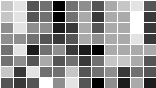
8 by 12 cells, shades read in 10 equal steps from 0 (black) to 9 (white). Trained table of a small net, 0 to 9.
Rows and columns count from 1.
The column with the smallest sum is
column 5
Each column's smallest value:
3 2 1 3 0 2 1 0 5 1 4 1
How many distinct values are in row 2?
8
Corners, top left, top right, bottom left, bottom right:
7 3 3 1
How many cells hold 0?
4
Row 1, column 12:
3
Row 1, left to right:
7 8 3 4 0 4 5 3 6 7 8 3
